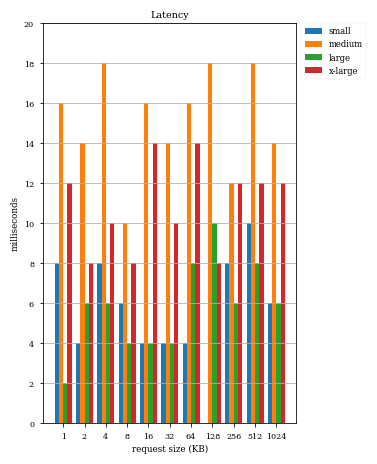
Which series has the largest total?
medium
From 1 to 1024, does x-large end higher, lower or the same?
the same
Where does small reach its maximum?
512
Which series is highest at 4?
medium
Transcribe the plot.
Title: Latency
x-axis: request size (KB), ticks 1 2 4 8 16 32 64 128 256 512 1024
y-axis: milliseconds, ticks 0 2 4 6 8 10 12 14 16 18 20
Legend: small, medium, large, x-large
Values:
small: 8 4 8 6 4 4 4 0 8 10 6
medium: 16 14 18 10 16 14 16 18 12 18 14
large: 2 6 6 4 4 4 8 10 6 8 6
x-large: 12 8 10 8 14 10 14 8 12 12 12
